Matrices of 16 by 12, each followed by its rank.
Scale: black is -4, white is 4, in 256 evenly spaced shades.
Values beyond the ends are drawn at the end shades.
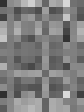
two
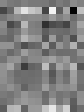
two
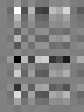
one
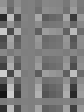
one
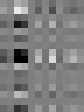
one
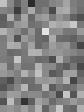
full rank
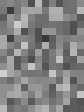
full rank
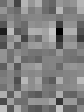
two
